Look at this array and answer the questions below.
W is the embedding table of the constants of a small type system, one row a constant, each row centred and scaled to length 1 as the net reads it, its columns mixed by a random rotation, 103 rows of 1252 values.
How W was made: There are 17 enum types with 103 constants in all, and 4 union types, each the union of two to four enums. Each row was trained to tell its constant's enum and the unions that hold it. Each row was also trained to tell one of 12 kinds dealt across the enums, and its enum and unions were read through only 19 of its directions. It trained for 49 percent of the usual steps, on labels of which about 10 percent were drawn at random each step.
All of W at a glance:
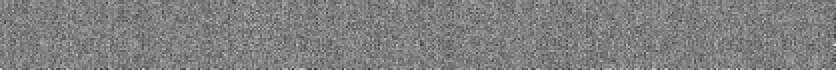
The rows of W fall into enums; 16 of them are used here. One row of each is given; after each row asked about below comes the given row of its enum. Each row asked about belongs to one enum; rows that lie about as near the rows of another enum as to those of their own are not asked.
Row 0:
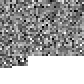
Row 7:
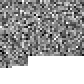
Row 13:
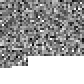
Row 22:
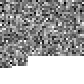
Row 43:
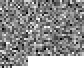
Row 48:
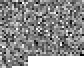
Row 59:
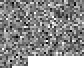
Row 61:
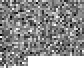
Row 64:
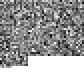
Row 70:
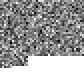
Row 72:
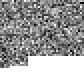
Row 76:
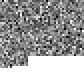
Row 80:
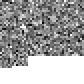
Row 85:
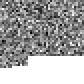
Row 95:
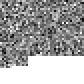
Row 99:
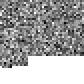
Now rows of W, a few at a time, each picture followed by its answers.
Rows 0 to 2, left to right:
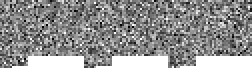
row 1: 13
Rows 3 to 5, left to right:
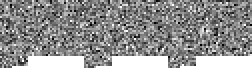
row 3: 0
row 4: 13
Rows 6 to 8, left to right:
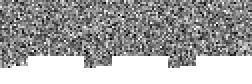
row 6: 95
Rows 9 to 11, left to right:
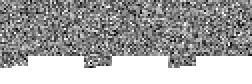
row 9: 72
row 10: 85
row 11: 48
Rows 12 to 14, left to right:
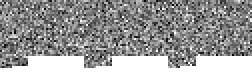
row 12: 80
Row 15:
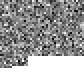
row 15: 0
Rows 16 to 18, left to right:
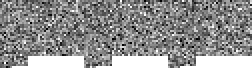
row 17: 13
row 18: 80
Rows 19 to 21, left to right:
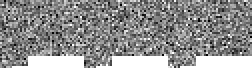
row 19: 80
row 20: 64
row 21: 61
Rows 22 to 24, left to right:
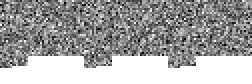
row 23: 43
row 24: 61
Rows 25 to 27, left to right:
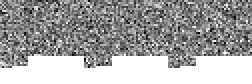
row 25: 95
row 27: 59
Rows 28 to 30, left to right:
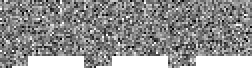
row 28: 22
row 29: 0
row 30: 61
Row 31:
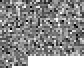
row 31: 61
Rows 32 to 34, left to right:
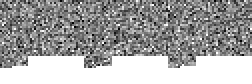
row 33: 22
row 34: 95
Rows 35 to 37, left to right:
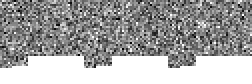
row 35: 72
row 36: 99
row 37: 43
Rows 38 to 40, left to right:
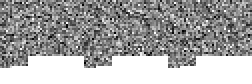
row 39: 64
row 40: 80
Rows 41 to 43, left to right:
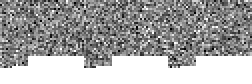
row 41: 22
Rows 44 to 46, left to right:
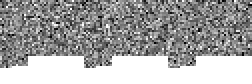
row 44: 22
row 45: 76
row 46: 0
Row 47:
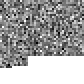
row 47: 48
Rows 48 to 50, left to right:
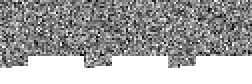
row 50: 99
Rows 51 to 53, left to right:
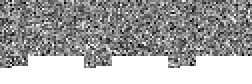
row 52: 48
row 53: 80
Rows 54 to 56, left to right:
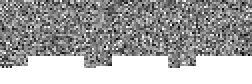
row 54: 43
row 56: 59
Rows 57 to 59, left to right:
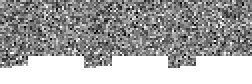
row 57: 70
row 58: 70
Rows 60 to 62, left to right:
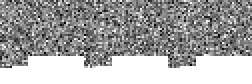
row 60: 7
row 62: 80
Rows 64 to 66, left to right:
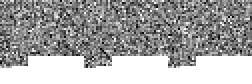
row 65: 43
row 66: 61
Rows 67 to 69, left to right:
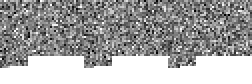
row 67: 70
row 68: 13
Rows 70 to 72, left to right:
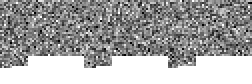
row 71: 48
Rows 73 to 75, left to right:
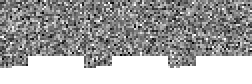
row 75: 99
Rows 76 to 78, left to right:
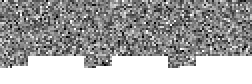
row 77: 48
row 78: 13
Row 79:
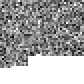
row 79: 95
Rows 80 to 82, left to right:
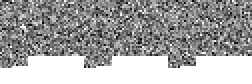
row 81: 22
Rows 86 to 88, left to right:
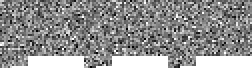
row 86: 95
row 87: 85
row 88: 59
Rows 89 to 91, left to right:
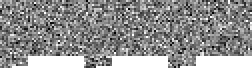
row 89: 95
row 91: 22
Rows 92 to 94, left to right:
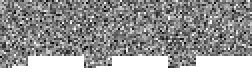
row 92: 61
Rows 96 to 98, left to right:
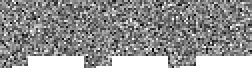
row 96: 43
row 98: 13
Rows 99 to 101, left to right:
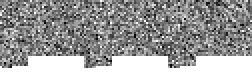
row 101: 43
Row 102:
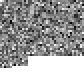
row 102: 0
